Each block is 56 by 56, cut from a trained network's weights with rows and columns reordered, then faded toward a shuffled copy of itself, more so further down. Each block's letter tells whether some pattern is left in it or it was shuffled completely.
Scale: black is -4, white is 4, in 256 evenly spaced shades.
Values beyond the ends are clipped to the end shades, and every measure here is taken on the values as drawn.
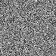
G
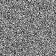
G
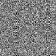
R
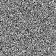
G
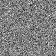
G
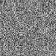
R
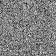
G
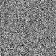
R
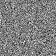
G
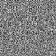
R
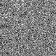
R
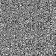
R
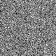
G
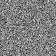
G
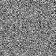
R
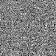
R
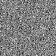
R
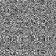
R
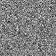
R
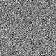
R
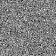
R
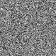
G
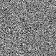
R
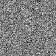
R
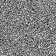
G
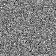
G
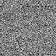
R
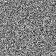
G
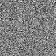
R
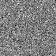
G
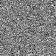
R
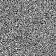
R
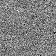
G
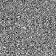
R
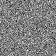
G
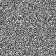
R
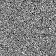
G
